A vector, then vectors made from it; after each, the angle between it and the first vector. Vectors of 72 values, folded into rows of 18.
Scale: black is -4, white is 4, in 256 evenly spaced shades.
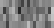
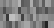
partly aligned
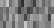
partly aligned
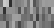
partly aligned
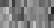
partly opposed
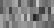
orthogonal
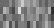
nearly opposite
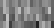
partly opposed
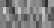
partly opposed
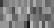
partly opposed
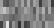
partly opposed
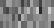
orthogonal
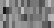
partly aligned
